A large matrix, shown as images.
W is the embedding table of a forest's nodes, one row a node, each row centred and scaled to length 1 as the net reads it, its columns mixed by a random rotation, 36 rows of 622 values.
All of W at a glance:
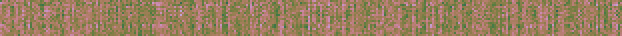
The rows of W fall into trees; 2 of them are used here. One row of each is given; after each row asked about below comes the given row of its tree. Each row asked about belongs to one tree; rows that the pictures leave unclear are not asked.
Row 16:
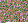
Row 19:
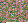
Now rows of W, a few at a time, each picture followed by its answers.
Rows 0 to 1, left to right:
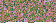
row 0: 16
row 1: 19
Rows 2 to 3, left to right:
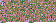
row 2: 16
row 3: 16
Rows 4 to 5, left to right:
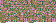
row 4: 16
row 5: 16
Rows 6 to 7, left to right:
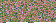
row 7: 19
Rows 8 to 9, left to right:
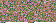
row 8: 16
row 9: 19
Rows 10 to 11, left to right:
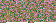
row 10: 19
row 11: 19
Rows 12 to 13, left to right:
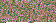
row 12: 19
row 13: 16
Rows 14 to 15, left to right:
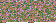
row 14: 19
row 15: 19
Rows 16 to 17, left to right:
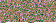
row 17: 19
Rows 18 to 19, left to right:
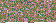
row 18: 16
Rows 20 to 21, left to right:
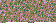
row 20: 16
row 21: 19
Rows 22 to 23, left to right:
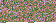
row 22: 16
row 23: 19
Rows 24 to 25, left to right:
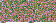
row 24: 16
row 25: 16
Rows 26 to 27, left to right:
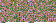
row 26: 16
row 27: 16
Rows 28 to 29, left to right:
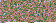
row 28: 16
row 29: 19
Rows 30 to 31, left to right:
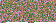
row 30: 16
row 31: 19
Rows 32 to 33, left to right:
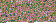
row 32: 19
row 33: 16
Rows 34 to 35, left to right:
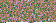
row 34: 19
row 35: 16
